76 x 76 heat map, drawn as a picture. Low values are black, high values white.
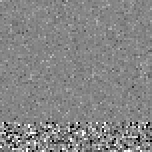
No overall slope runs across the table. No regular stripes run through it. The distribution is heavy-tailed on both sides. The halves do not mirror each other. The top part is calmer, up to a seam about 80% of the way down.
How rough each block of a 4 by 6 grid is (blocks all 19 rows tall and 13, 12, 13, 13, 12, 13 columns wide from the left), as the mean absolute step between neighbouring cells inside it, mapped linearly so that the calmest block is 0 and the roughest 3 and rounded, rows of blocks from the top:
000000
000000
000000
333233
